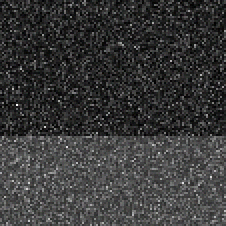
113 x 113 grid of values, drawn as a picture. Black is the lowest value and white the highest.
There are no regular stripes. The bottom part is higher, past a seam about 60% of the way down. Overall the values sit about 20% of the way up the scale.
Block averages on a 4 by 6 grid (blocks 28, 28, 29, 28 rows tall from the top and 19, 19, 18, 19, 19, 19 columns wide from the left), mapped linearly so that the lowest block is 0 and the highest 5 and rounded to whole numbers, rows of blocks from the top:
000000 | 000000 | 333333 | 555555
